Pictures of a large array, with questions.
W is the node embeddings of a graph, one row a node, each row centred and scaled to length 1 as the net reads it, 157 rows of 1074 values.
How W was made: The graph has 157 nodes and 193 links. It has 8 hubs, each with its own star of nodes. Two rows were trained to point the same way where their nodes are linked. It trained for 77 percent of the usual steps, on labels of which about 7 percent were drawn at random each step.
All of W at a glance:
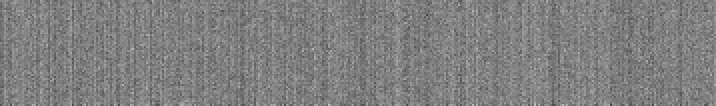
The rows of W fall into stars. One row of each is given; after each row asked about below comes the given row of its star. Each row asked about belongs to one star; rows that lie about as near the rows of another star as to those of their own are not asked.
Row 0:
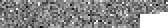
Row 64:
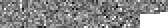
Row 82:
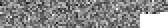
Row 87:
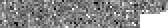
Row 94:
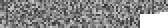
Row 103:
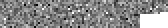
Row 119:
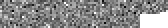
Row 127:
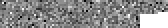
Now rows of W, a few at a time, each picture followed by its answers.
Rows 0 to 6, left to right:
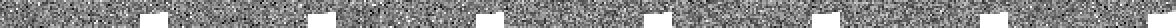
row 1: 119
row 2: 0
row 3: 64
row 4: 119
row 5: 0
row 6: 87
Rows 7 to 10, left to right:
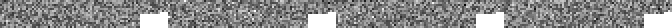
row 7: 103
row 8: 64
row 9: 119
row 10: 103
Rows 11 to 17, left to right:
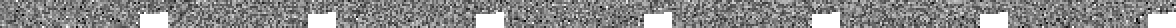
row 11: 94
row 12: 103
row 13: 127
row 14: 0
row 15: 64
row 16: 119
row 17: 103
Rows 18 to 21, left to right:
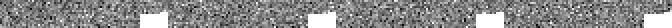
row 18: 87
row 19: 127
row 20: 103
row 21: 103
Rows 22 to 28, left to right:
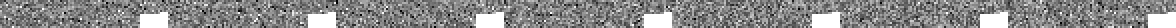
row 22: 119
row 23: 0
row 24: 82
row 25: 82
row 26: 82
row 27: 94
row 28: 127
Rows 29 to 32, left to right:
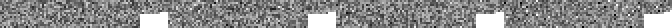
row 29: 87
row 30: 87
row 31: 82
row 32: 87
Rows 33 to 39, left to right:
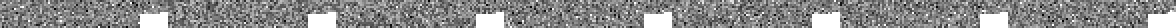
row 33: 87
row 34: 127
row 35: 119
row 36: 87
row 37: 103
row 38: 87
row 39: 64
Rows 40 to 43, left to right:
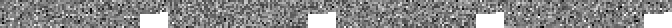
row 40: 127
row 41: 87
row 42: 82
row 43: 64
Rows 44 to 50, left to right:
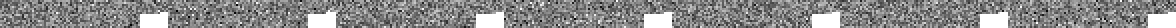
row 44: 127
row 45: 127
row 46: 119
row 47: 0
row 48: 82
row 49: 127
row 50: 0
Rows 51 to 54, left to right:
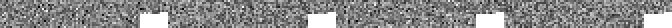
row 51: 103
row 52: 64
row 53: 0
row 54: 87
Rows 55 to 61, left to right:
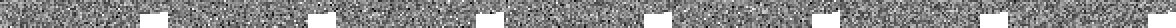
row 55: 64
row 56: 82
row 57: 64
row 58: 82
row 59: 103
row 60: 127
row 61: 127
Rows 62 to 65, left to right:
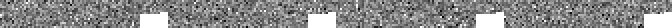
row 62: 0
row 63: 103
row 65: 82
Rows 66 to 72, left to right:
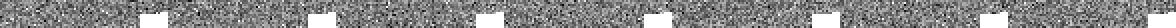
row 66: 127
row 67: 94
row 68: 82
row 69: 82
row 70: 87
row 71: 82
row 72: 127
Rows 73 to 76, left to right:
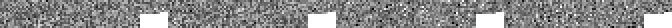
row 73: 127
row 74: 127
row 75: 64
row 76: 127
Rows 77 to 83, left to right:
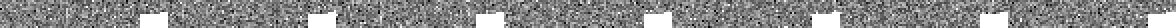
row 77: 64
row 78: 103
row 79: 0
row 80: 87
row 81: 64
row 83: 127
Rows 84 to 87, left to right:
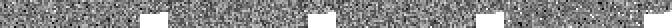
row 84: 103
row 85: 87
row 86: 0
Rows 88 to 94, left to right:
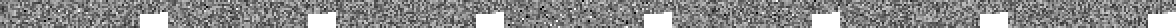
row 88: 103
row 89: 103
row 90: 127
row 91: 94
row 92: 87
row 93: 82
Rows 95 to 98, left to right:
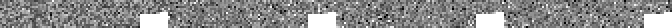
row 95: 119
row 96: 0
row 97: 94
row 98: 82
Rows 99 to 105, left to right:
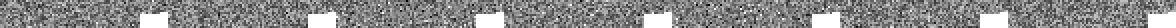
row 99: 103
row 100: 0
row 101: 82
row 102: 103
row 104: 87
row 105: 87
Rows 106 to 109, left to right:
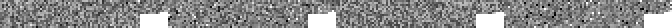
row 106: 64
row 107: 0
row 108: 82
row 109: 94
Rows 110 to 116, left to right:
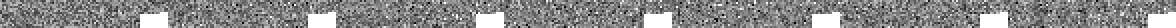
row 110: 0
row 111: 94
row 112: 119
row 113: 103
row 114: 94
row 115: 0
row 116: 0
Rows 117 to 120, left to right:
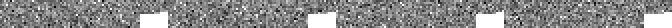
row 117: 119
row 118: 103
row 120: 87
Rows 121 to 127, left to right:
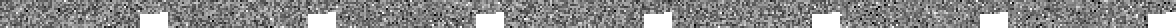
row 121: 87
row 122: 64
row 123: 82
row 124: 103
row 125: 94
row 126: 94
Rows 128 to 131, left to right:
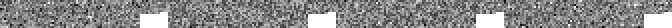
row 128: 87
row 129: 82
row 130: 64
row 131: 82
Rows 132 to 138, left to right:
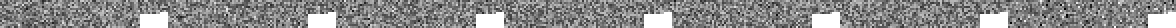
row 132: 0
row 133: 103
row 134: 127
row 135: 0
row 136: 82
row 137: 64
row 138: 127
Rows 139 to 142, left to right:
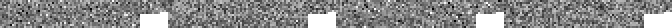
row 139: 0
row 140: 119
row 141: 119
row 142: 87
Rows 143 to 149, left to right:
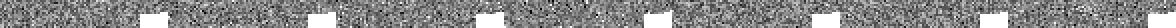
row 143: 0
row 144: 0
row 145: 82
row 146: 94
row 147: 127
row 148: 94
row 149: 103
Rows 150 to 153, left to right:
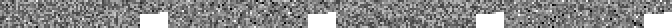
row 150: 127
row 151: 64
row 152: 119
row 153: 103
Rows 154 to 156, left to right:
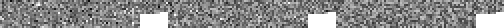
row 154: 0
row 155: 82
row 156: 103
